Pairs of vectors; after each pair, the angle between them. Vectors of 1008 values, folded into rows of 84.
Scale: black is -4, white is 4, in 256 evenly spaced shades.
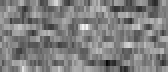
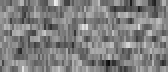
nearly parallel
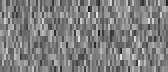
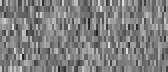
orthogonal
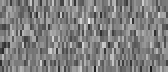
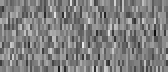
partly aligned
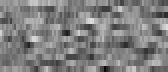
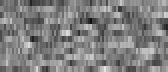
nearly opposite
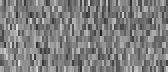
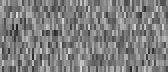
partly opposed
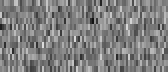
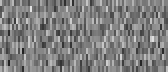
partly opposed
